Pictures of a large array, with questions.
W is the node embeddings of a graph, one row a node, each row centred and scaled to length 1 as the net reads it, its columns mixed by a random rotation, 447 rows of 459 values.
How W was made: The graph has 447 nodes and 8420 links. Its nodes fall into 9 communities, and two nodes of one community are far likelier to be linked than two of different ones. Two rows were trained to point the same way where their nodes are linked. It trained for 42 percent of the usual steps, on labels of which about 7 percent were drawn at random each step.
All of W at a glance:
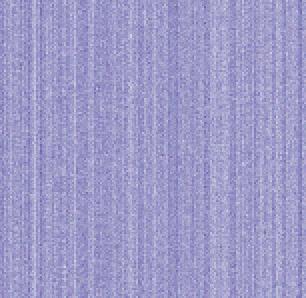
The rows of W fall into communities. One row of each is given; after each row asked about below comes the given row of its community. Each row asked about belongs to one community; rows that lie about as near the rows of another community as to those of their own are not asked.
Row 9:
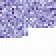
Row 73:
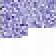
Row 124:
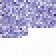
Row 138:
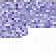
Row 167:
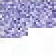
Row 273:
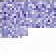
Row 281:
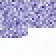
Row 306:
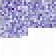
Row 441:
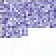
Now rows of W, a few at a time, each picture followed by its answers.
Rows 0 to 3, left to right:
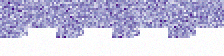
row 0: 273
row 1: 9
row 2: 9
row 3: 138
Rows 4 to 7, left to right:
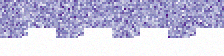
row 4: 73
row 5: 273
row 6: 306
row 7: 281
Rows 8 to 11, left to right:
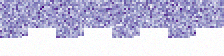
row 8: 281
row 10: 306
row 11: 9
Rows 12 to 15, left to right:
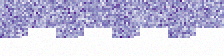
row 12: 273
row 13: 167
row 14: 73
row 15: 273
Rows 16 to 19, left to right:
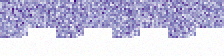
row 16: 441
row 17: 273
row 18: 441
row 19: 273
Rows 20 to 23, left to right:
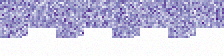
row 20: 124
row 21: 9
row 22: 273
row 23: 441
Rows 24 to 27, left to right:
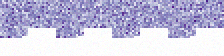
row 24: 138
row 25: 73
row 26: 441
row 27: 306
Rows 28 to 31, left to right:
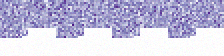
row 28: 281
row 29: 441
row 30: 441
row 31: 273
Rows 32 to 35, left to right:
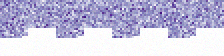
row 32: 73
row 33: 124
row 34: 441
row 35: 273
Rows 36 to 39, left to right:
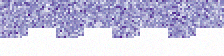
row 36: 441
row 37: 167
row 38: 273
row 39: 273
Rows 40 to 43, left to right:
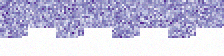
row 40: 73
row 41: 9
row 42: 281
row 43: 167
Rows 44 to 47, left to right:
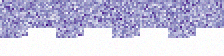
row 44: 281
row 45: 124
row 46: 73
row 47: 306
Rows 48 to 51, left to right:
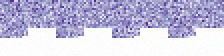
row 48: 9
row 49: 273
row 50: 167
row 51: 273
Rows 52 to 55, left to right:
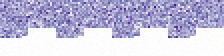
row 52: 124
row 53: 273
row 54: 281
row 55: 138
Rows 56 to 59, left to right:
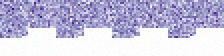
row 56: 9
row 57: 273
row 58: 73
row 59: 138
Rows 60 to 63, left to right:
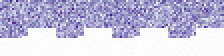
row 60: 73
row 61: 306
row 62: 167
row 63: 273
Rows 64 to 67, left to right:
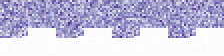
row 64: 441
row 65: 306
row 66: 138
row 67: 73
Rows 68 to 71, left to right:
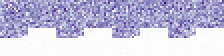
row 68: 138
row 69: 441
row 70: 167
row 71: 306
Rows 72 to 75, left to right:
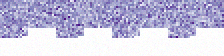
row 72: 124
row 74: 273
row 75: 306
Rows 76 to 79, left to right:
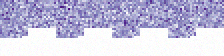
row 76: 273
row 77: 273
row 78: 306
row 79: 167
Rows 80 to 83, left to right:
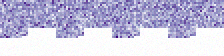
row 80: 9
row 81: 281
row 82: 281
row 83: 281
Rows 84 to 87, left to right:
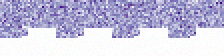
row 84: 281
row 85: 441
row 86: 9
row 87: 167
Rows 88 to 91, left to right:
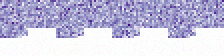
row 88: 273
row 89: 273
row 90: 441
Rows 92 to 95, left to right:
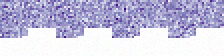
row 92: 273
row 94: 167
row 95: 167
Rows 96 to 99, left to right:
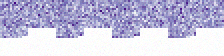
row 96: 441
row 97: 124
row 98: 281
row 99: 273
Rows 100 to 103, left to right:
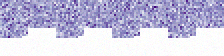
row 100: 138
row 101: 306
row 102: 281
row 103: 73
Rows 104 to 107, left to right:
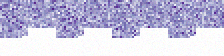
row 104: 9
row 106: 138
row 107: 124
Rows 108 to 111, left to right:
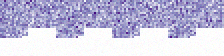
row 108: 73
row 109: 167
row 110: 273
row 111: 167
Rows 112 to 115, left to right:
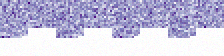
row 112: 138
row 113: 273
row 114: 167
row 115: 281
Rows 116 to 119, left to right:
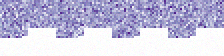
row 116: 281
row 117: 124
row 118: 9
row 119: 167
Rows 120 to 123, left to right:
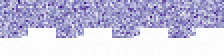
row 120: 306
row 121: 138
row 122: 281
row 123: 124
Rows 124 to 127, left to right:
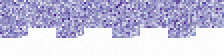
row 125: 138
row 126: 441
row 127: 73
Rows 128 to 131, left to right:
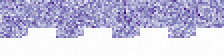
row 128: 124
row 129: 281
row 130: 167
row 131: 167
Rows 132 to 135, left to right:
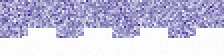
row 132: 273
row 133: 167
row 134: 167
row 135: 281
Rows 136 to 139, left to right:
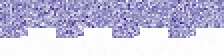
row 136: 9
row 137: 281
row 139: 273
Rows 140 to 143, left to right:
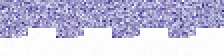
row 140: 441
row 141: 9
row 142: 9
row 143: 138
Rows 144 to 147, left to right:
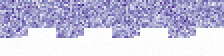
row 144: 167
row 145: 273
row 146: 167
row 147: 124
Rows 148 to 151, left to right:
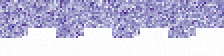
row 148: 138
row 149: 73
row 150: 138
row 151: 281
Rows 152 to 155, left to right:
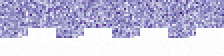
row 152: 441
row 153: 167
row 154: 273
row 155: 138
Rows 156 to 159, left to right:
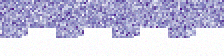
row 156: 306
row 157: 138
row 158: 73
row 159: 306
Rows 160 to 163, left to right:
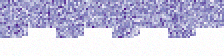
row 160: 441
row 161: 441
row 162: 9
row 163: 73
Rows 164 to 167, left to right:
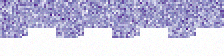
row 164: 73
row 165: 138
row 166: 273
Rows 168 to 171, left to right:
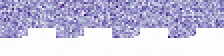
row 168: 167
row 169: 441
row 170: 124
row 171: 9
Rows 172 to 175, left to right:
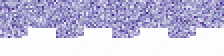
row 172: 306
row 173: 281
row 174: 306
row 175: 124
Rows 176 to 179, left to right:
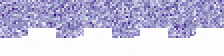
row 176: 124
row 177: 306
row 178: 281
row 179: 441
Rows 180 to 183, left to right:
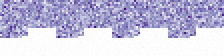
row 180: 124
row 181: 73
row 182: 9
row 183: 9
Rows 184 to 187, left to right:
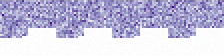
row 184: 124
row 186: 273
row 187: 73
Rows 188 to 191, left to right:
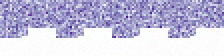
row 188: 441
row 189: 281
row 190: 138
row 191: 124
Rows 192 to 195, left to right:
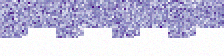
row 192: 138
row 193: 281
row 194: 73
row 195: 124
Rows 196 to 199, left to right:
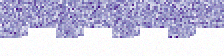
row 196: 281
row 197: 281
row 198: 441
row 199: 138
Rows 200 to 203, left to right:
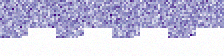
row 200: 306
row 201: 124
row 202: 441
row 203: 73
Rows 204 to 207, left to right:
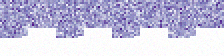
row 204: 281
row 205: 281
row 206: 138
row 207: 306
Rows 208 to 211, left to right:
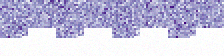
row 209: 441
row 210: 73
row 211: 138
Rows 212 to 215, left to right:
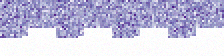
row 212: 273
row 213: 73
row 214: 73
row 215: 441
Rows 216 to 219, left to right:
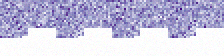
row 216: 167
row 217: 273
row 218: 273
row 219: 273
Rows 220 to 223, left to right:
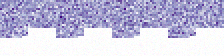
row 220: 9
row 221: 273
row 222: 306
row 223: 281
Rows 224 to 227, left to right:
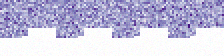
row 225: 273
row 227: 306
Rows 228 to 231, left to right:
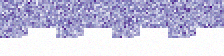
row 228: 138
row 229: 306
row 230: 306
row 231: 281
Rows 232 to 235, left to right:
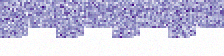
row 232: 441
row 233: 138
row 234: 9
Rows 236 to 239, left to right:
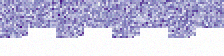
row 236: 9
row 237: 124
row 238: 167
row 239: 167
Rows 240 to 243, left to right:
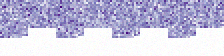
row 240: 441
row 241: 124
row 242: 441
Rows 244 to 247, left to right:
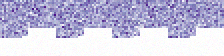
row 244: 9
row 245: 138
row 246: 281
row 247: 138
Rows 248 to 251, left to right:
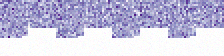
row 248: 306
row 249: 9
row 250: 138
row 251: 281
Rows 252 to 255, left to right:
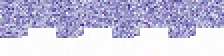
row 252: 273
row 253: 124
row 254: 281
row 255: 124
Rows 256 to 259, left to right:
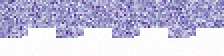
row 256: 273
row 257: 281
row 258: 281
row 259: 167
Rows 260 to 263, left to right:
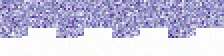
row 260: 124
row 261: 281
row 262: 9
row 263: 273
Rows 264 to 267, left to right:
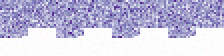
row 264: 167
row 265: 306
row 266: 138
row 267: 124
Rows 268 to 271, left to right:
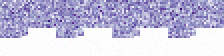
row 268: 138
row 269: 281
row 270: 9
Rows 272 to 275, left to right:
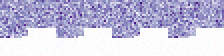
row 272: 9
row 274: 138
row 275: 138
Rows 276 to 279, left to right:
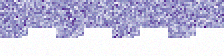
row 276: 441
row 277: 167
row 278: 9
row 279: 273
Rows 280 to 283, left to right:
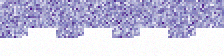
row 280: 273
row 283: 73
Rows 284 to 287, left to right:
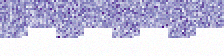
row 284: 306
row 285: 138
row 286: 306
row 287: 167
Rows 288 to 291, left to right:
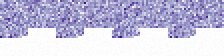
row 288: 73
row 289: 138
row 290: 9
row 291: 138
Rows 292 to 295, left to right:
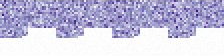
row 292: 124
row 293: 306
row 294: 124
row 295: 138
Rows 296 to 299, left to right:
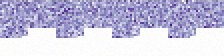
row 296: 9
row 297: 273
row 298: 281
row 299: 138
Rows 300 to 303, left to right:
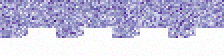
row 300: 124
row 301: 9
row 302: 167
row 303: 306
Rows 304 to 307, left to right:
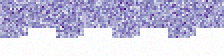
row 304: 441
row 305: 73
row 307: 273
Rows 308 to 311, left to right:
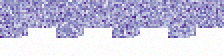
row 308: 73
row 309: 138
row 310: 9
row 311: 441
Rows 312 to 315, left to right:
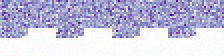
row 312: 138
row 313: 9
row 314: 167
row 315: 441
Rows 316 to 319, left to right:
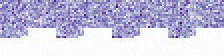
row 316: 306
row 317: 138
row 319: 306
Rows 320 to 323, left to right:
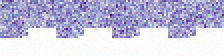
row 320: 167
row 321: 138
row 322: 73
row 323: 124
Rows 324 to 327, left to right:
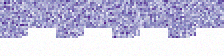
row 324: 73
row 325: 9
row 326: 441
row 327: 273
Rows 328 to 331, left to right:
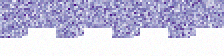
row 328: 138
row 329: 9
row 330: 441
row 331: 73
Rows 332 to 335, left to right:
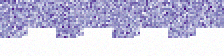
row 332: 306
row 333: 73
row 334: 9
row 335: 281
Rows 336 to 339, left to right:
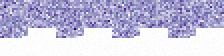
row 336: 124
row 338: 281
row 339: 167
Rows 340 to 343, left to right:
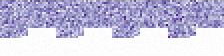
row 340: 273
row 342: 167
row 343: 273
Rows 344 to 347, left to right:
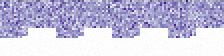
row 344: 281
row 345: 73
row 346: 306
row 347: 73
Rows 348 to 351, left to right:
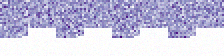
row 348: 441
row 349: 138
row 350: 138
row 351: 273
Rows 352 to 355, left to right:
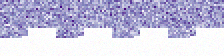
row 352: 9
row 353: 124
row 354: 306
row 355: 124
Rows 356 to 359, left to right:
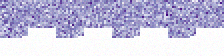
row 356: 167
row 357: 73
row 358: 9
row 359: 124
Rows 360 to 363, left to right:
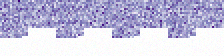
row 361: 281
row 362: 9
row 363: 73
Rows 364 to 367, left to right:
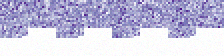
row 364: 9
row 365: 441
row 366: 273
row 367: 306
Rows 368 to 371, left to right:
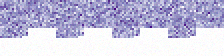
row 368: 167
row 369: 9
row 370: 124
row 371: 124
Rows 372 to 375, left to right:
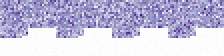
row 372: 167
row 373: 441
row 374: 138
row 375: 9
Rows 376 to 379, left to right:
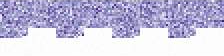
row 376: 124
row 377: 273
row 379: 281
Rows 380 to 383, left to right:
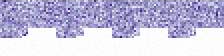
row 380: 124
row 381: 306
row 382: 167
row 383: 441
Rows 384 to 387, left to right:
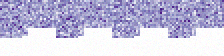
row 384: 306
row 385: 73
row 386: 441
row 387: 441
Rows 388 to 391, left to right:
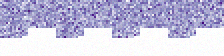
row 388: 167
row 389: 167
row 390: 138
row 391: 9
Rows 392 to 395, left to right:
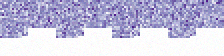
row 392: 441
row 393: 9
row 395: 306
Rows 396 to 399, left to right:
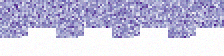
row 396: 281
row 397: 441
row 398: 138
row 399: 281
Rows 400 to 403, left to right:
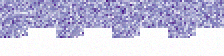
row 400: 281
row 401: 273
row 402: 273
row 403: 73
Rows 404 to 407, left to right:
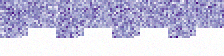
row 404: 167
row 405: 273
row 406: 124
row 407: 138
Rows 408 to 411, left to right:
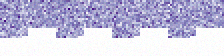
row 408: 281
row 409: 9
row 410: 281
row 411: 124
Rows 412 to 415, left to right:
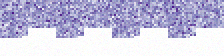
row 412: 138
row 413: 124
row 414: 441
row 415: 273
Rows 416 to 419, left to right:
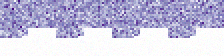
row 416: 306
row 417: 281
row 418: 124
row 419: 306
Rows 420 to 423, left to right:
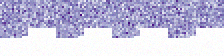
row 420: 167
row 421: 273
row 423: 441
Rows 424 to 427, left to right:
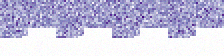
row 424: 73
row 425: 124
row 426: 138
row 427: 124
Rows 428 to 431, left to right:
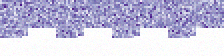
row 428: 441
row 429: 281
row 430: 441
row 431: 124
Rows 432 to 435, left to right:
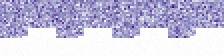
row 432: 281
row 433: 73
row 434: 306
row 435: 138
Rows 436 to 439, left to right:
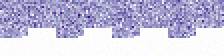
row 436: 167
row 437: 138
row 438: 167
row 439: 273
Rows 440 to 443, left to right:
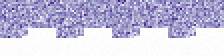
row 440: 306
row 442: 273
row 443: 273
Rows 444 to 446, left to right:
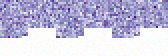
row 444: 281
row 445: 167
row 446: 441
